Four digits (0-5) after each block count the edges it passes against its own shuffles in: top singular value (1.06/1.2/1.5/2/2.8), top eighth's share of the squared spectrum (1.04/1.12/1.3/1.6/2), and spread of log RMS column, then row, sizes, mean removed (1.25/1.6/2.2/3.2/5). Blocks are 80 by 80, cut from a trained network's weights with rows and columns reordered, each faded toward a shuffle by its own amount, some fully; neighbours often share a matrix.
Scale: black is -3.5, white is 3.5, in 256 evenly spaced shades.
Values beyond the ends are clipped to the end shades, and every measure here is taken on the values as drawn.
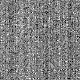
3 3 1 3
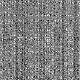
4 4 1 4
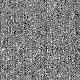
2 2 0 1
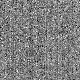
2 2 0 1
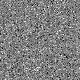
0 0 0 0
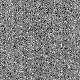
1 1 0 0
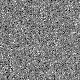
0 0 0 0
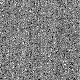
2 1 0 0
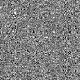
3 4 2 2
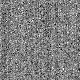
2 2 0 1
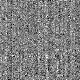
3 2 0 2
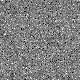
0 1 0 0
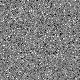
0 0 0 0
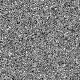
0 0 0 0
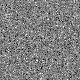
0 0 0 0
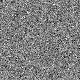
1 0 0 0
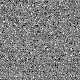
1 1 0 0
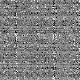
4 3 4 1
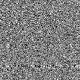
3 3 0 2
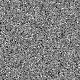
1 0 0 0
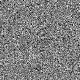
1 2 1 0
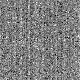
3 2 0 1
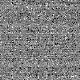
3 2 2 1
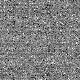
2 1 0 0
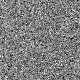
1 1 0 0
